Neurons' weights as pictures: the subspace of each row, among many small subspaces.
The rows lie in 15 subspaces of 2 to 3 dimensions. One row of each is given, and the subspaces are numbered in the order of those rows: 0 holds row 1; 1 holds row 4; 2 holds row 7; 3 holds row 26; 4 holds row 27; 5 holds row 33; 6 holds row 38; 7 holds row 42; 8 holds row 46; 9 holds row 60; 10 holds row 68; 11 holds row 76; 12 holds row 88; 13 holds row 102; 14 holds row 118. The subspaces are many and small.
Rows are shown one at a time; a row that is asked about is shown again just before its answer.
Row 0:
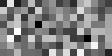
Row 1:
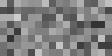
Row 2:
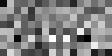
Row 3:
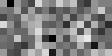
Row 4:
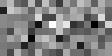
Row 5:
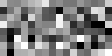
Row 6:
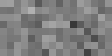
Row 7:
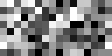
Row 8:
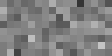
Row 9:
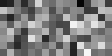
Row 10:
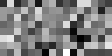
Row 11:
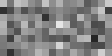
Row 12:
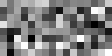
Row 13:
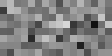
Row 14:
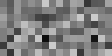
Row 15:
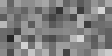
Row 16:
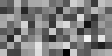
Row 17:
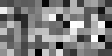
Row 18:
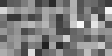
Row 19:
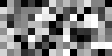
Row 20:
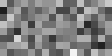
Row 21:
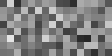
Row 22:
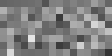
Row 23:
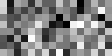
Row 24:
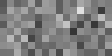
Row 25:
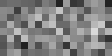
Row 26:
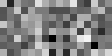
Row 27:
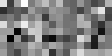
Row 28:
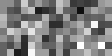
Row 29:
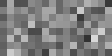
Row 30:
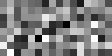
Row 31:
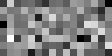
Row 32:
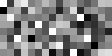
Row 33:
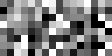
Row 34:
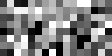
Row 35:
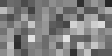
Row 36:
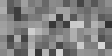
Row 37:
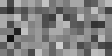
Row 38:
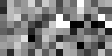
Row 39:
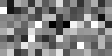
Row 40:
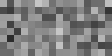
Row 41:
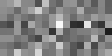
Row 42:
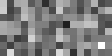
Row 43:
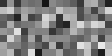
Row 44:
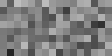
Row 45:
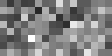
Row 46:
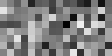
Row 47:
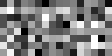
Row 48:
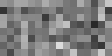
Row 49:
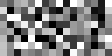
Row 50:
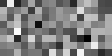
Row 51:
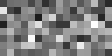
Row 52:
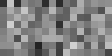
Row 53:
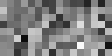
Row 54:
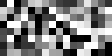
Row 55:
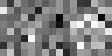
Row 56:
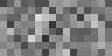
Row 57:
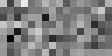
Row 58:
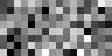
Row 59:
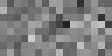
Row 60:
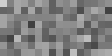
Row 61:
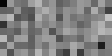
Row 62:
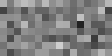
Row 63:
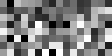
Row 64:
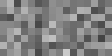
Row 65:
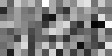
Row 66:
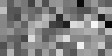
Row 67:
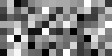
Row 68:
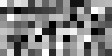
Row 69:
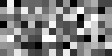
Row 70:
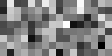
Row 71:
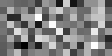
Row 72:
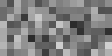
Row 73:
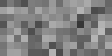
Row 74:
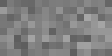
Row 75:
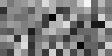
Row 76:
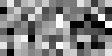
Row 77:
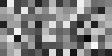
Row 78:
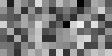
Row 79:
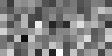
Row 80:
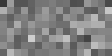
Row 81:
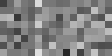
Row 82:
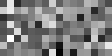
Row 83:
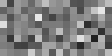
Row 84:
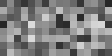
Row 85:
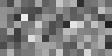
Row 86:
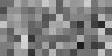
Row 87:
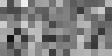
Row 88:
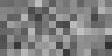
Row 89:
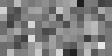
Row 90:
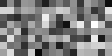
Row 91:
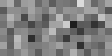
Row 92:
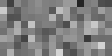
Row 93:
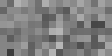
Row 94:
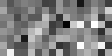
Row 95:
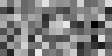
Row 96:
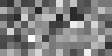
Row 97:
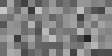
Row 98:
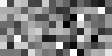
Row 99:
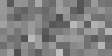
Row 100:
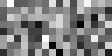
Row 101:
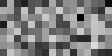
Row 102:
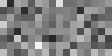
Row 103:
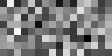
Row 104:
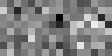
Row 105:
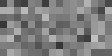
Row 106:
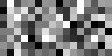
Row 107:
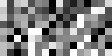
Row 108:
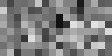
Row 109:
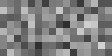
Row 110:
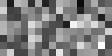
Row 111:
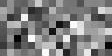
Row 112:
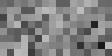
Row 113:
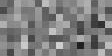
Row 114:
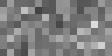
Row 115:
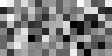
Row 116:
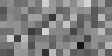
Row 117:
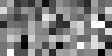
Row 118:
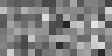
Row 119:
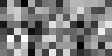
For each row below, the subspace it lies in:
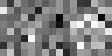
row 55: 11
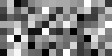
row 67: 8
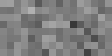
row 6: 3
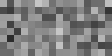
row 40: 0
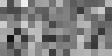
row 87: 4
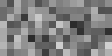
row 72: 12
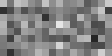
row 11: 14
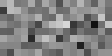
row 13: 1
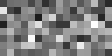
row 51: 1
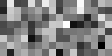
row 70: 7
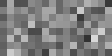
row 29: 5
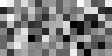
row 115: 3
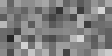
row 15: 11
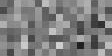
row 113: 5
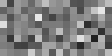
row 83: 1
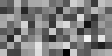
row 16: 7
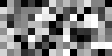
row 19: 12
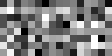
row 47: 10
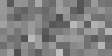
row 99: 13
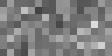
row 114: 4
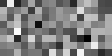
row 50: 2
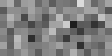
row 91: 9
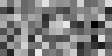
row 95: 10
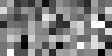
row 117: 5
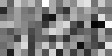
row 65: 8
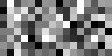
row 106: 13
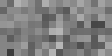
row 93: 8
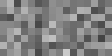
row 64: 7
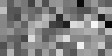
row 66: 6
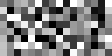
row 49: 1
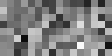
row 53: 5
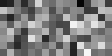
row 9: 3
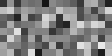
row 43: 0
